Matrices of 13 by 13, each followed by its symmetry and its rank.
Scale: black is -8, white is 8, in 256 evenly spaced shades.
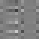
neither, rank one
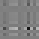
neither, rank one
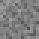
symmetric, full rank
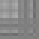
symmetric, rank one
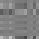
neither, rank one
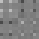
symmetric, rank two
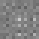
symmetric, rank two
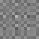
symmetric, rank two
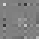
symmetric, rank two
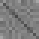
symmetric, full rank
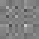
symmetric, rank two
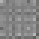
symmetric, rank two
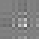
symmetric, rank one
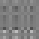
neither, rank one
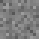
symmetric, full rank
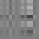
neither, rank one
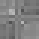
symmetric, rank two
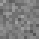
symmetric, full rank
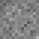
symmetric, full rank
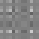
symmetric, rank one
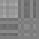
symmetric, rank one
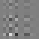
neither, rank one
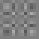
symmetric, rank one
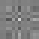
symmetric, rank one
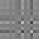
symmetric, rank one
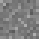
symmetric, full rank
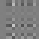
neither, rank one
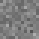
symmetric, full rank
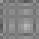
symmetric, rank one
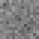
symmetric, full rank
